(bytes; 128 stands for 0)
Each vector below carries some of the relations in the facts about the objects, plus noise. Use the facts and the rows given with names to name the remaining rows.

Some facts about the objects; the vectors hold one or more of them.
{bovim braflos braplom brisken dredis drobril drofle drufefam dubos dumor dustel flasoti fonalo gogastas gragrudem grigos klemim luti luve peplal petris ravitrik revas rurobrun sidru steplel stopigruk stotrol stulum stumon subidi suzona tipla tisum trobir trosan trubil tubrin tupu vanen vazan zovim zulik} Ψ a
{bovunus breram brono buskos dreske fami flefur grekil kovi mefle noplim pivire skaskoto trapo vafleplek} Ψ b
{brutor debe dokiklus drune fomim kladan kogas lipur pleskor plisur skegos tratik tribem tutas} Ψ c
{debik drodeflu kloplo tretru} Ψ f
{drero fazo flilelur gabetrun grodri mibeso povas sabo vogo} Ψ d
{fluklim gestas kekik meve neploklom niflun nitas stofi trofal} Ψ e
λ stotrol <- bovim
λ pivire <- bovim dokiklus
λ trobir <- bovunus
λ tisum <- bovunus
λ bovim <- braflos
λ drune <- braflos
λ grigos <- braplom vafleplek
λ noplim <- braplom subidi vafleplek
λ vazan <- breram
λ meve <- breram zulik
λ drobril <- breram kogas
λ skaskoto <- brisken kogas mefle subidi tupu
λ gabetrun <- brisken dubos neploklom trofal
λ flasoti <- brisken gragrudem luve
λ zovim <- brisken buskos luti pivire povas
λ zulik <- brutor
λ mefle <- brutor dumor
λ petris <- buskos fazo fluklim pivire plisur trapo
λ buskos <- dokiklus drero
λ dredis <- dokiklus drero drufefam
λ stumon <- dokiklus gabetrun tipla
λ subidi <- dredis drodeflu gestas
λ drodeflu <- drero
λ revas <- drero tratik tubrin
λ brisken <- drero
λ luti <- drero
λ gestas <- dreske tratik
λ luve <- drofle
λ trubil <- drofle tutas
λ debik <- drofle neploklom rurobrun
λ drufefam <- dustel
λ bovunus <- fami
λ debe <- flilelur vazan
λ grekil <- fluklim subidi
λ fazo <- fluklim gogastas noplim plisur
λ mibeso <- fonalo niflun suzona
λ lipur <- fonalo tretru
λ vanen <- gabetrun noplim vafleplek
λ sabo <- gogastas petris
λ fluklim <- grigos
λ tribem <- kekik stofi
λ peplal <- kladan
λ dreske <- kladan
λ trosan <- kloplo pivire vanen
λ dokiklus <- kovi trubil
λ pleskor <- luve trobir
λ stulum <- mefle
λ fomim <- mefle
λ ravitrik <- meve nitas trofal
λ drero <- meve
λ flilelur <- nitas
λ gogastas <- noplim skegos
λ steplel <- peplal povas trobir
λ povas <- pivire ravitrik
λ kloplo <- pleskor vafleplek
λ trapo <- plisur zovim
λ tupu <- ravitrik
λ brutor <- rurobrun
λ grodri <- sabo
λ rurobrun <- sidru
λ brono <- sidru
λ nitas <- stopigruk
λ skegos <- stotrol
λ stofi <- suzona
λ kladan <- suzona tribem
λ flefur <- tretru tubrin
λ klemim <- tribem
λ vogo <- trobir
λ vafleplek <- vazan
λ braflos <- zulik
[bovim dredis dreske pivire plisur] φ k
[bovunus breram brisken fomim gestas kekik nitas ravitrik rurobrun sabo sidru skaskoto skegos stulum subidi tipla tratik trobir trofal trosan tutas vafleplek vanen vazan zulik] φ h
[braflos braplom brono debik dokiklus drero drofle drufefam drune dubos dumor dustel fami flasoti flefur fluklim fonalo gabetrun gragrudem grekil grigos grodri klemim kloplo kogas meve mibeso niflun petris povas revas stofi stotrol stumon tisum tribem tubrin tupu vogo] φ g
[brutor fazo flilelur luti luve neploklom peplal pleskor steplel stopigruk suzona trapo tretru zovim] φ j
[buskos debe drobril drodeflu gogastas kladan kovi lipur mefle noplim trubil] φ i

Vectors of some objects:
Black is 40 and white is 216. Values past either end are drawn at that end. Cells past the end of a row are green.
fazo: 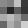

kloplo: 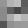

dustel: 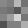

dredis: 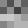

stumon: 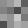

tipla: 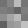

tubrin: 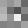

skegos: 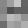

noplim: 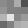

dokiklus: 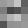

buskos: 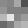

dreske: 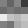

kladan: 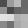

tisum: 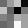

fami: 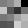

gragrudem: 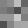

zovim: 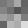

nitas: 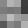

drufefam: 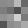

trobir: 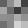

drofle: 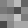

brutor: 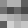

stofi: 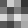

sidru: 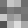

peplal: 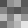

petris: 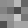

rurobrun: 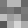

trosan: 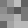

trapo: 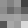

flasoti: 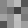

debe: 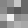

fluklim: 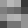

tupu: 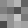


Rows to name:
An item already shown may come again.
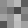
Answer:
flasoti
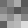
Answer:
luve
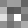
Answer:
fonalo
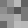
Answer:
trosan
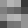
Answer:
fluklim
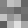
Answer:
stulum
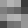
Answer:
fluklim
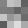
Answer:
stulum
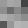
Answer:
skaskoto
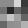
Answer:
sabo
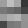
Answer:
meve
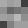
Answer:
grekil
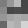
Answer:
pleskor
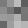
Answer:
trosan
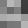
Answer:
gestas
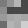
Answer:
pleskor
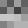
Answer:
dredis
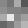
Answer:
kovi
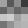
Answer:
pivire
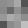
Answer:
breram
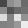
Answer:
suzona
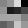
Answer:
vogo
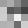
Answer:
tretru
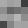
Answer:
grekil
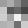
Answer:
tretru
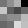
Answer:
bovunus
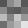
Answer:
peplal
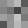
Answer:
flasoti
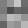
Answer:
tutas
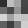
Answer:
kekik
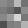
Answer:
dustel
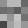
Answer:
dumor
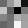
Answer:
tisum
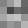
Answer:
tratik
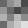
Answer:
steplel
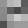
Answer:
kloplo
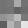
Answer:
stopigruk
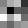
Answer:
mibeso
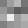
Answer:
drodeflu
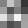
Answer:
niflun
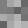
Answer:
zulik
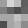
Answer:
debik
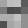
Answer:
drune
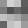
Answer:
fomim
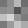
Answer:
drobril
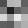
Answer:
tribem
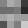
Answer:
neploklom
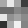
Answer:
brono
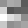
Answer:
lipur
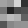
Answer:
grodri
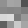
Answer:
mefle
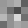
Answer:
revas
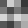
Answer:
stofi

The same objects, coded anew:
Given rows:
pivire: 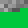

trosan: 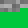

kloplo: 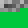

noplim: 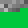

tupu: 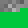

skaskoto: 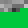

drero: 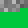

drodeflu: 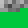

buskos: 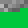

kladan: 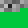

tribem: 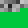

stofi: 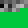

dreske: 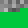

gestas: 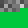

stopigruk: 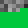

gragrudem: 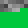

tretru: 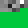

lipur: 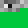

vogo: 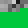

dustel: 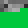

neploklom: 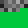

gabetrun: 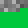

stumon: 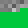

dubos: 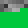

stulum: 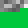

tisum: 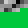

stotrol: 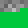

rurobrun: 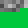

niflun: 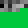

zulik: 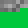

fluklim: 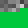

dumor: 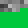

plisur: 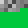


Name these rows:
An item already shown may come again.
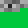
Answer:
kladan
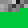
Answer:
vogo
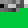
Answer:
sidru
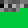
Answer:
kekik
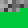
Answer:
pleskor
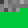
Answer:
peplal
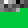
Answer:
fami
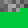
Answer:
tipla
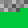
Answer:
grekil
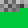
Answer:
brutor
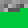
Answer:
mefle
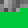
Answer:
trobir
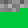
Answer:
drobril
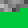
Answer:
sabo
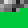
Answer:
bovunus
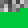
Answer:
mibeso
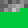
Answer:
tubrin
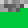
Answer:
debik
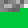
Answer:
stulum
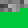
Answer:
dumor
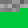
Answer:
drobril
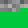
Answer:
drobril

